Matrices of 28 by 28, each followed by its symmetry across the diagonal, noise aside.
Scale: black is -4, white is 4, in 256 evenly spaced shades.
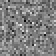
antisymmetric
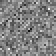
symmetric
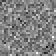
symmetric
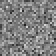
symmetric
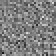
antisymmetric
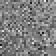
antisymmetric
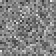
symmetric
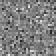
antisymmetric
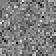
symmetric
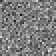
symmetric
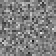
antisymmetric
